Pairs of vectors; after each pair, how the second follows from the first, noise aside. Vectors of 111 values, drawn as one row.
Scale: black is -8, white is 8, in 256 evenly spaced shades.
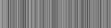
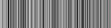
scaled up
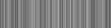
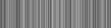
reversed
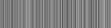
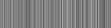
negated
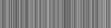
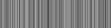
negated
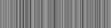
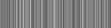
negated
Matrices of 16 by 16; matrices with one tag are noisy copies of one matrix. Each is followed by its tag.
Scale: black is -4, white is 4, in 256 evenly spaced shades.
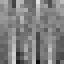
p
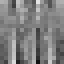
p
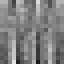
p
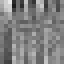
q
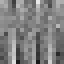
p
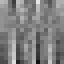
p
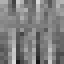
p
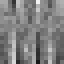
p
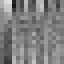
q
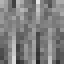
p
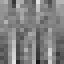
p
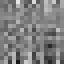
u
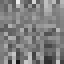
u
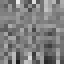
u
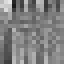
q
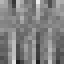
p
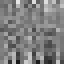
u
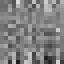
u
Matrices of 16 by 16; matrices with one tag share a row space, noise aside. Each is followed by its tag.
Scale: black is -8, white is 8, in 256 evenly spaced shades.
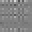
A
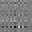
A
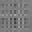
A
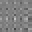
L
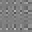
L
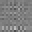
A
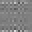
A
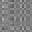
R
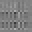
A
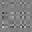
R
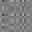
R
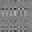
A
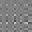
L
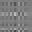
A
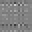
A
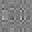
R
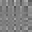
L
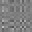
R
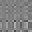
L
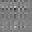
A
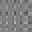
L
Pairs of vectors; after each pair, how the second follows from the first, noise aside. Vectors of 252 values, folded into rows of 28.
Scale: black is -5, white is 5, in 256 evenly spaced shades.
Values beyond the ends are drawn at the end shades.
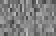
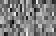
scaled up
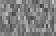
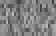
sign-scrambled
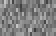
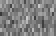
wrapped around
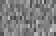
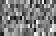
scaled up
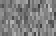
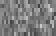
sign-scrambled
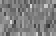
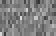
wrapped around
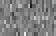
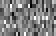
scaled up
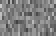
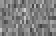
wrapped around
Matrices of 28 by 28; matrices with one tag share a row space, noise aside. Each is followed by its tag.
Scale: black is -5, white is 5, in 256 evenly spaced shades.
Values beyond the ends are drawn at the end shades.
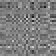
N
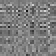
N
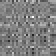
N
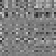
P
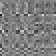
P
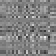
N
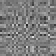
N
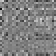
P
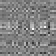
N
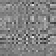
N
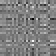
N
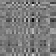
N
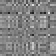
N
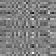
N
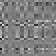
P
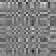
N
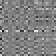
P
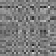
N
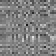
N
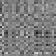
P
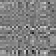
N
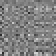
P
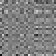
P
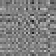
N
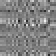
N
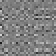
P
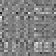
P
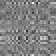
N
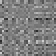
P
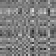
N
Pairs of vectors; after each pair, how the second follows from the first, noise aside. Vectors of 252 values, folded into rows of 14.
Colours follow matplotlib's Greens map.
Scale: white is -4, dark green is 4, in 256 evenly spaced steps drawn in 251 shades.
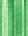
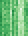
wrapped around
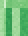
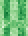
wrapped around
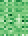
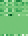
partly zeroed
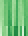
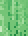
partly zeroed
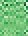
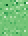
partly zeroed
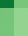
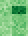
wrapped around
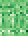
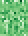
wrapped around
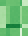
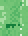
partly zeroed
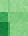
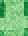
wrapped around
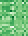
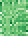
wrapped around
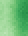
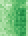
wrapped around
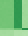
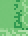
partly zeroed
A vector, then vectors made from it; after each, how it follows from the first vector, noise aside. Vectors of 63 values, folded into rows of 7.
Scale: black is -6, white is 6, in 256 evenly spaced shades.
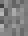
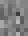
wrapped around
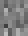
wrapped around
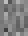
wrapped around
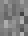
wrapped around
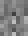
wrapped around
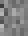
copied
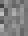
copied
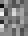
scaled up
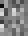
scaled up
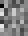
scaled up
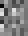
scaled up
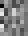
scaled up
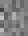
wrapped around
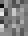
scaled up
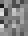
scaled up
